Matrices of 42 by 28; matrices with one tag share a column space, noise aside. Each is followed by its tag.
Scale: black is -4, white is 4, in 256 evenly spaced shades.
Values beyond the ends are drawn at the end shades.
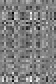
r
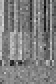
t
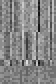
t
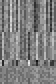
t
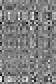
r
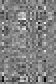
r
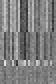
t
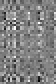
r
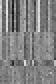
t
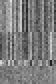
t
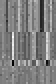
t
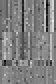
t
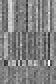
t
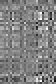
r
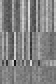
t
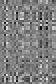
r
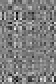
r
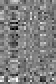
r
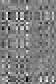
r
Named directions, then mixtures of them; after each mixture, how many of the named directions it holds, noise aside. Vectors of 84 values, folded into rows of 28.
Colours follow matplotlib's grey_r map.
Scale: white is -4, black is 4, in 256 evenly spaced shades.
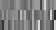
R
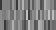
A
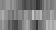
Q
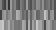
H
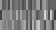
two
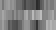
one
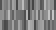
one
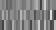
one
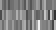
two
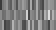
one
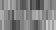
one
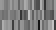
two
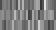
two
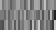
one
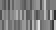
two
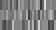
two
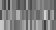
one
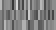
one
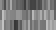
two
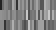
one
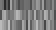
one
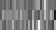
three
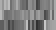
three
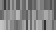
one
